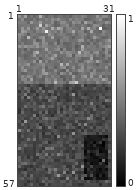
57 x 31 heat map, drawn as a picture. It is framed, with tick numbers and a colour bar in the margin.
Ninth with the lowest average: bottom right. Seam: horizontal, 40% of the way down, the top part higher. Odd patch: lower, in the bottom right. Stripes: none.
